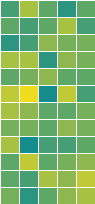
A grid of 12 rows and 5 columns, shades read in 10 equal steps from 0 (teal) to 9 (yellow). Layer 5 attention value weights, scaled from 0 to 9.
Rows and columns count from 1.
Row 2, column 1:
3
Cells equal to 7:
4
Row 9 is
6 0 2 2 3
